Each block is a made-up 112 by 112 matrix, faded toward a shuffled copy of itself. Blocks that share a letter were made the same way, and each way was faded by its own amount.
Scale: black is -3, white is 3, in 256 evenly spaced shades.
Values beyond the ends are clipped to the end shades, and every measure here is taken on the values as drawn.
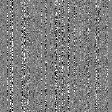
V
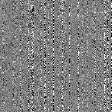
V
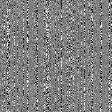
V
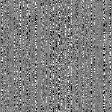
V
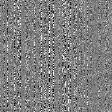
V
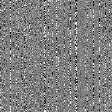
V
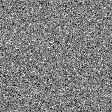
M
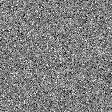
M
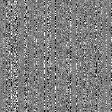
V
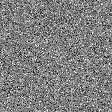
M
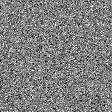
M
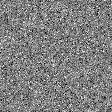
M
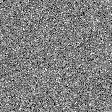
M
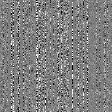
V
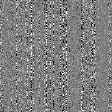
V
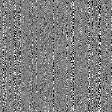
V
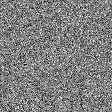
M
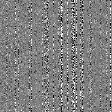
V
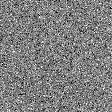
M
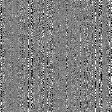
V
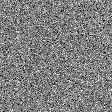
M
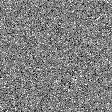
M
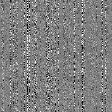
V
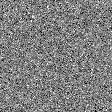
M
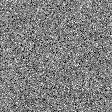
M
